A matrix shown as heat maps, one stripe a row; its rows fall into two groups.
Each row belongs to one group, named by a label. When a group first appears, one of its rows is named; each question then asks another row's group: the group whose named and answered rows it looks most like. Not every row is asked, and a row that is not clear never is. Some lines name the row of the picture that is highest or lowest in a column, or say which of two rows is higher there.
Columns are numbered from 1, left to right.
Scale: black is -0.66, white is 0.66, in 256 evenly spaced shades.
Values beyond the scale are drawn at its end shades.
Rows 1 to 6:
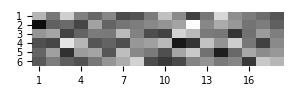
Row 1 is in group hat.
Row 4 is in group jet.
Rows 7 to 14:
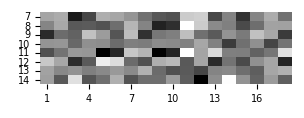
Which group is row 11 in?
jet
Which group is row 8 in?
jet
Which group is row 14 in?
hat
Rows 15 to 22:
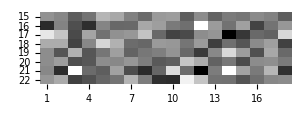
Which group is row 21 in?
hat
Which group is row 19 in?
hat
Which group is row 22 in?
jet
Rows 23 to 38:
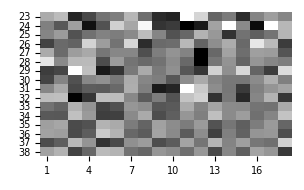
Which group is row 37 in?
jet
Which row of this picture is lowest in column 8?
26
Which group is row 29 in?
jet
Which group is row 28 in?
hat
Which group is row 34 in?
jet
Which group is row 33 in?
jet
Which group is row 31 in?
jet
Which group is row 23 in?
jet
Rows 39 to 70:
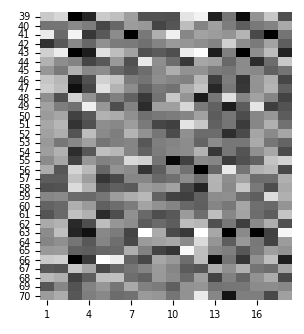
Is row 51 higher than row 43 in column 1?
No
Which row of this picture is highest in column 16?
49
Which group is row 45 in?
hat
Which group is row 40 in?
jet
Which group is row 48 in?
hat
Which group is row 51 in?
jet
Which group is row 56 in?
hat
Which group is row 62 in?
jet
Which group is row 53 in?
hat
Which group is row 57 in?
jet
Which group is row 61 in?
jet
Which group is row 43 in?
jet
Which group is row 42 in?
hat
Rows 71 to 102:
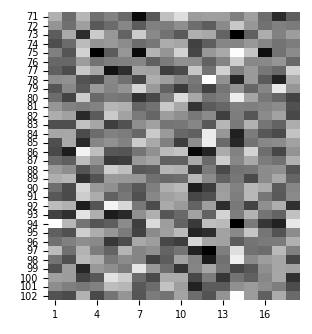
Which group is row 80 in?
hat
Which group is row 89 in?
jet
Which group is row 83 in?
jet
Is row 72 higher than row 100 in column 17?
No
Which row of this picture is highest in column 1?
94
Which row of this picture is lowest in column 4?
75
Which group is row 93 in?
jet
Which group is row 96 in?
jet
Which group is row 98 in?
hat
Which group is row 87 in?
jet
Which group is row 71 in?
hat
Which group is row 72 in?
hat
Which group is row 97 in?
hat
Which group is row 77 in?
jet
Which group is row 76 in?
hat
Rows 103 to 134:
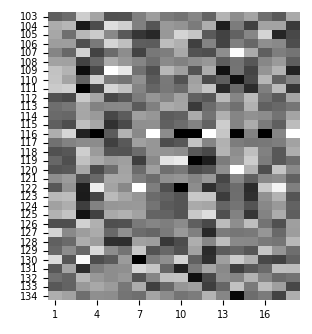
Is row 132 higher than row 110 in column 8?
Yes
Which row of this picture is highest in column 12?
116
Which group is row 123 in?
jet
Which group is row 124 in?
jet
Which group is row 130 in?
hat
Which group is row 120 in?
hat
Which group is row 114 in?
jet
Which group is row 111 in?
jet
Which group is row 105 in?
hat
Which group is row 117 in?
jet
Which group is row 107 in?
hat
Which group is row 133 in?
hat
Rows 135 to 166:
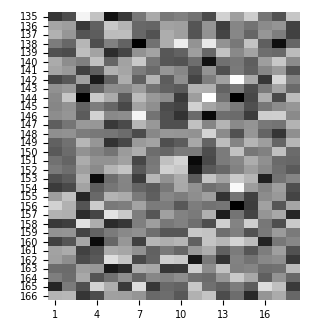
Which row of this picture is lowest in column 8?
165
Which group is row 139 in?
jet
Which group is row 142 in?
hat
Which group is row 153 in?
hat
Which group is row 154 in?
hat
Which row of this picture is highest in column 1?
156
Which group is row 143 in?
jet
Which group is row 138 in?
hat
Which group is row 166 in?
jet
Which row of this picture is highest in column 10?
138
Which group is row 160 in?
hat
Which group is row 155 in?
jet
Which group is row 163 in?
jet
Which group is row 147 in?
jet
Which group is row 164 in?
hat
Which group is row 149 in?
jet
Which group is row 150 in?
hat
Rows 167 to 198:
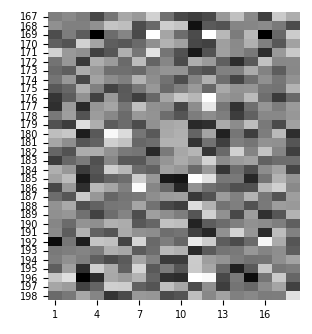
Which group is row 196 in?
jet
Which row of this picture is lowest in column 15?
196
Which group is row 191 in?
hat
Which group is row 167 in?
hat
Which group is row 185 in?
jet
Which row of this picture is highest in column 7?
186
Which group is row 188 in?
jet
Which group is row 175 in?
jet
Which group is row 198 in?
jet
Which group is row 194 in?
jet
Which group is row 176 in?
hat
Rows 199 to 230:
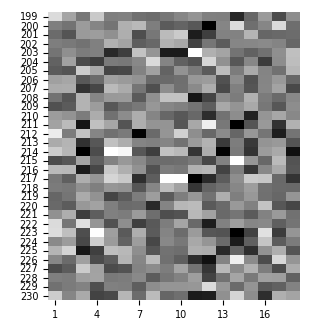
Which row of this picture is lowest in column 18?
214
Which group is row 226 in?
hat
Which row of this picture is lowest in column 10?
203
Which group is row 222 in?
hat
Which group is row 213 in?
jet
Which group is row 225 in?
jet
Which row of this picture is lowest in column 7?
212
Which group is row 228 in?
hat
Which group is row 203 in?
jet
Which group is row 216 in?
jet
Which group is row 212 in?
hat
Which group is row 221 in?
jet
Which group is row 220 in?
hat
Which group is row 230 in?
hat
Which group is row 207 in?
jet
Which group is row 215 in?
hat
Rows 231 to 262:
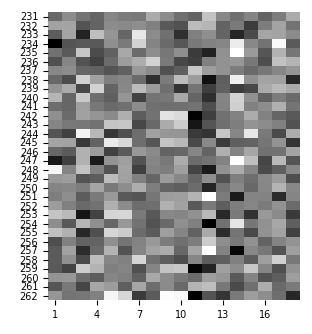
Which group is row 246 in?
jet
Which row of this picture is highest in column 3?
244
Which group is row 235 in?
hat
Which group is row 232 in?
jet
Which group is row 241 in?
hat
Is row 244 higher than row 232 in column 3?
Yes
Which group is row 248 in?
hat
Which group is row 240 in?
hat
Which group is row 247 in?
hat
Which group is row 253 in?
jet
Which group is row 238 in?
hat
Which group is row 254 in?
hat
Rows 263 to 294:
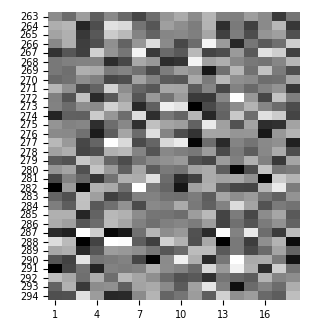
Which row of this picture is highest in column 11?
268
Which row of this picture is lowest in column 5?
287
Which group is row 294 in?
jet
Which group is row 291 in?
hat
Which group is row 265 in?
jet
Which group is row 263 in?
hat
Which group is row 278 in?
jet
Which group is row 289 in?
jet
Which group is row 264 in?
jet
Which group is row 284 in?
hat
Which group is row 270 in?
jet
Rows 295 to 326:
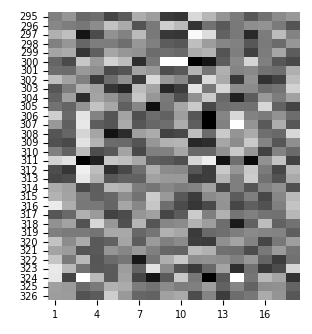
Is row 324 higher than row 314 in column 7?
No
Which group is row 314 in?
jet
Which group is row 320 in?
hat
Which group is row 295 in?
jet
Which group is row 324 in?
hat
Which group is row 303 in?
jet
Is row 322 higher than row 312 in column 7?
No
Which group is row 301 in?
jet
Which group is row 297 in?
jet
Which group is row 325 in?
jet
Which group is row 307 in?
hat
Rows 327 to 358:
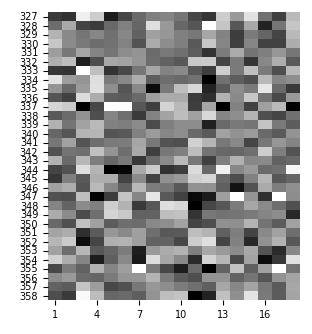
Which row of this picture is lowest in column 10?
355
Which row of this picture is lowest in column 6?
344
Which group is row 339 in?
hat
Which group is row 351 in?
jet
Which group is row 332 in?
jet
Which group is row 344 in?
jet
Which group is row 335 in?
hat
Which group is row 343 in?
hat
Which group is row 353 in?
hat
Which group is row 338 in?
hat
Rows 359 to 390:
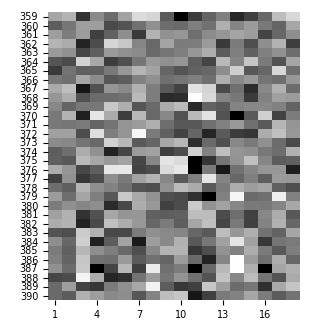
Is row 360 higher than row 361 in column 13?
Yes
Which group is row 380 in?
jet
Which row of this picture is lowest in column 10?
359
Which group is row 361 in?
hat
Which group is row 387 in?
hat
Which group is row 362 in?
jet
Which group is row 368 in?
jet
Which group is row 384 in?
hat
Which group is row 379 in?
hat
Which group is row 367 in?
jet
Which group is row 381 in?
jet
